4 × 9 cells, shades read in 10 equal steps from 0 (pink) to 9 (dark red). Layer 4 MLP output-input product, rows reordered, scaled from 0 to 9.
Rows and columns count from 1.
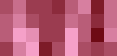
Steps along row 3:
down up up same down up up down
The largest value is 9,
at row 3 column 8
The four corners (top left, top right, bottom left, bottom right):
5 3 6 5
